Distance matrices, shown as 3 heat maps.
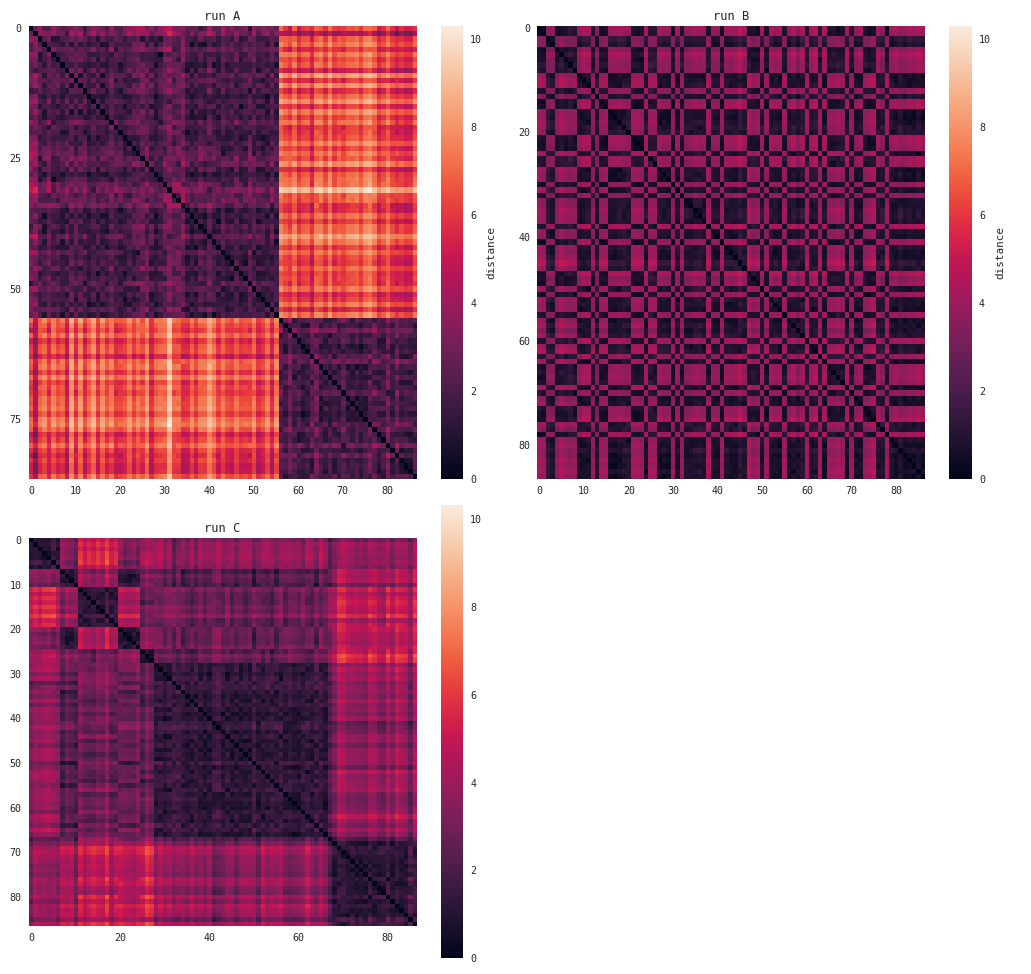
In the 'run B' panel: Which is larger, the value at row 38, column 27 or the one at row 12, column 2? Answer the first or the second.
the first
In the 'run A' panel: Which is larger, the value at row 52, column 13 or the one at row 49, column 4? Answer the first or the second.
the second
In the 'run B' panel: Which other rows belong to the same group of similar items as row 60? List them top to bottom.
0, 1, 4, 5, 6, 7, 8, 12, 14, 15, 21, 22, 23, 25, 26, 30, 32, 38, 41, 47, 48, 49, 51, 55, 63, 65, 66, 67, 68, 70, 73, 74, 75, 78
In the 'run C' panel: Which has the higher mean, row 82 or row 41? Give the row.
82
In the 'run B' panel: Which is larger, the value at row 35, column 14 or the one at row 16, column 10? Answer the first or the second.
the first
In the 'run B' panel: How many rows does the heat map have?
87
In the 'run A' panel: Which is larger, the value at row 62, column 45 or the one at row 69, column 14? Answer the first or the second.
the second
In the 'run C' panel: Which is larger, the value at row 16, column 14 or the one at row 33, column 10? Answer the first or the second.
the second
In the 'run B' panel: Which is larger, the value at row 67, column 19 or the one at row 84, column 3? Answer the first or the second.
the first
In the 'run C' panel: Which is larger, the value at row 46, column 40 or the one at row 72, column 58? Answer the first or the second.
the second
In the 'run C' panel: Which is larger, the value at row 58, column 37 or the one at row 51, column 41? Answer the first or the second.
the first
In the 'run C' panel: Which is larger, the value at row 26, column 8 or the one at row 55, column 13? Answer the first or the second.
the first
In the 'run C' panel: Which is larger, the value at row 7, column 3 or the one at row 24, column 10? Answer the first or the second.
the first
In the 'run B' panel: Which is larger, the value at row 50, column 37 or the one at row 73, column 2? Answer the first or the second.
the second
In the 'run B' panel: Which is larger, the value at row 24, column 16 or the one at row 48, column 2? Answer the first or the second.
the second
